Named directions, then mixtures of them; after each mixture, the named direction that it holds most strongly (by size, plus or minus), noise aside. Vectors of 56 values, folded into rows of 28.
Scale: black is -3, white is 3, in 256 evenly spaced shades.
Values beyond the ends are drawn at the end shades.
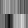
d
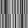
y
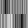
d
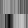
d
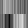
d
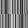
y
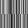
y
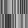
y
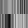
d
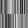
y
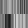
d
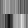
d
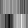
d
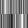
y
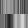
d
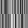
y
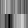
d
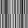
y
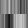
d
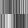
d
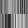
d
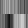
d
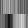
d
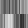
d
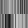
d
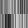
d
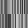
y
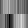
d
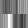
d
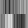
d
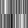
y
